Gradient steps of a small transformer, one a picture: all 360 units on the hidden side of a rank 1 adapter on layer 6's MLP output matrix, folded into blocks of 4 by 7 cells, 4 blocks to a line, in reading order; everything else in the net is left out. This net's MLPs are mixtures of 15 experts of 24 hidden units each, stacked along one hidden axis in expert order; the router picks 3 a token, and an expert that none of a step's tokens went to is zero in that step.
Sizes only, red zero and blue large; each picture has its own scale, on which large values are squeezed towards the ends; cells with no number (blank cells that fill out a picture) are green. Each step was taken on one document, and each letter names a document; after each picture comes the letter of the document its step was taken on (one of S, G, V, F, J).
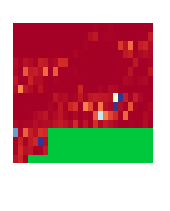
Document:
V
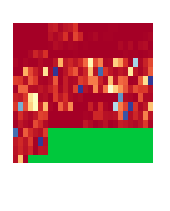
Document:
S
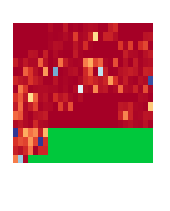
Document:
S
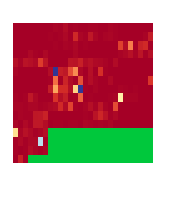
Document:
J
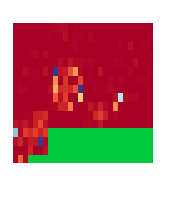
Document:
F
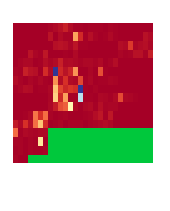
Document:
F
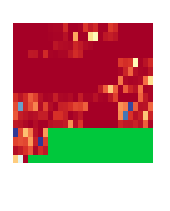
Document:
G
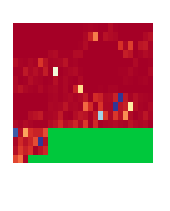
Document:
V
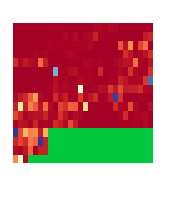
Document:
G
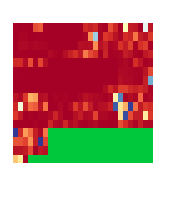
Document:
G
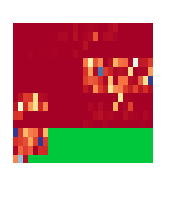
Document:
S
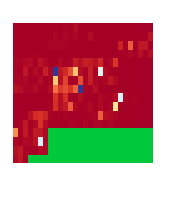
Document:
F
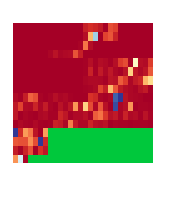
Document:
S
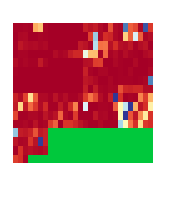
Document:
G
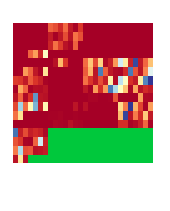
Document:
S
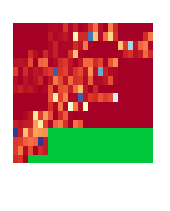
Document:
F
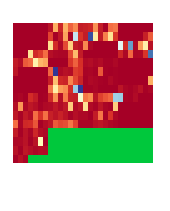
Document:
J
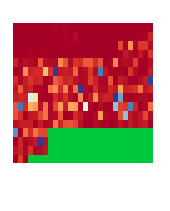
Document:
J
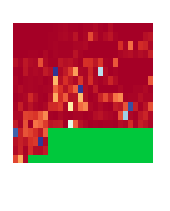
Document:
F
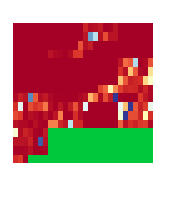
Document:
G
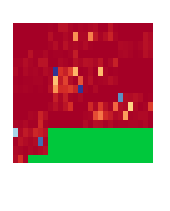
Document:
F
